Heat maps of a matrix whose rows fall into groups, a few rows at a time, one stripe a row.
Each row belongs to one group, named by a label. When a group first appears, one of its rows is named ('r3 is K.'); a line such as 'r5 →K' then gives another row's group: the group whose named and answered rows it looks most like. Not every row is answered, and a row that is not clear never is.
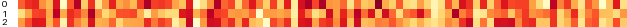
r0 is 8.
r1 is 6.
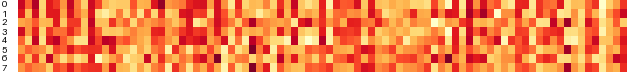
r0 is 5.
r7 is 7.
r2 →8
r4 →5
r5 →7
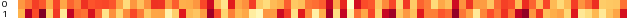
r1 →6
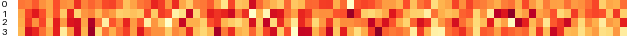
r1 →8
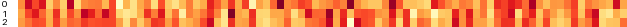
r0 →8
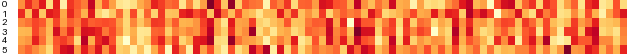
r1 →5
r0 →8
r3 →7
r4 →7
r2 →7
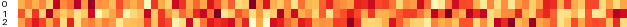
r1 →5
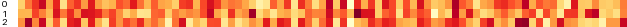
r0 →6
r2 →6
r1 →7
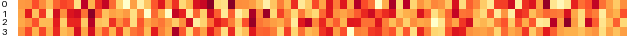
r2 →8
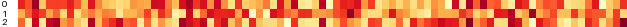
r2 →5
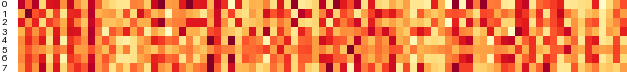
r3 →6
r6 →8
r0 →5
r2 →5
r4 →8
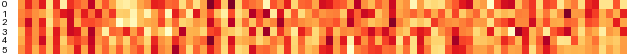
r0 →8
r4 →6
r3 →6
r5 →6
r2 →8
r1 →7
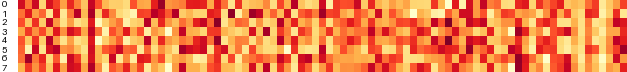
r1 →8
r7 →6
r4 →5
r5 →5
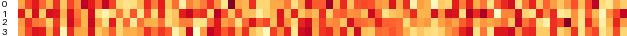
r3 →8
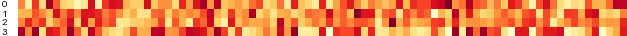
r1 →7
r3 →5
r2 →7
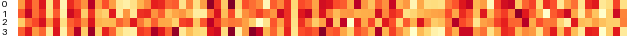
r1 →8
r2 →6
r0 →8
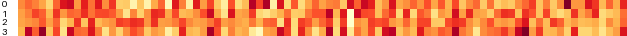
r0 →7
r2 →6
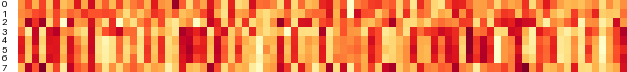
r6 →5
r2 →8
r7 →6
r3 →5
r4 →5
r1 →7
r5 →5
